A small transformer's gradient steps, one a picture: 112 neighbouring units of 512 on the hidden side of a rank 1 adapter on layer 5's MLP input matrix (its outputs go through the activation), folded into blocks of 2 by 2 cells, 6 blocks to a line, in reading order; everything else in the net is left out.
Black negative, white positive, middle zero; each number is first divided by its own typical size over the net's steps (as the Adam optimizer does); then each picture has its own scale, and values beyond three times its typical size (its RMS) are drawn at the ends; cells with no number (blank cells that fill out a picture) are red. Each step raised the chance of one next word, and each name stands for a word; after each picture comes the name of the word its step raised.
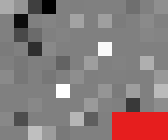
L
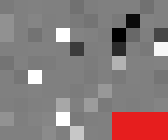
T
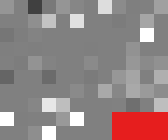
L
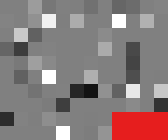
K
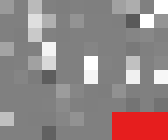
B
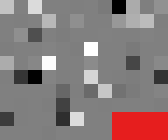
K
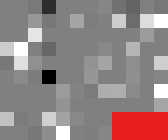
B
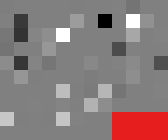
L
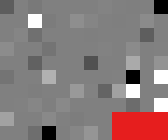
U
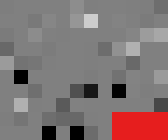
T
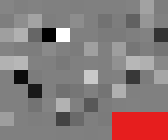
U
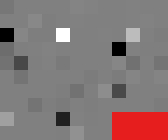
L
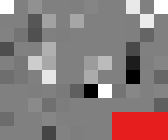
K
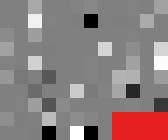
B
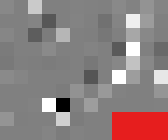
T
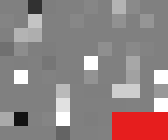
L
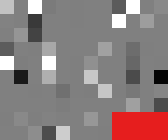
K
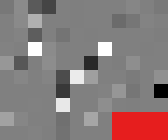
U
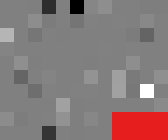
U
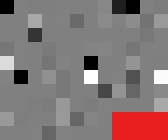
U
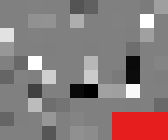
K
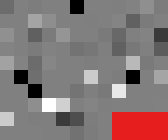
U
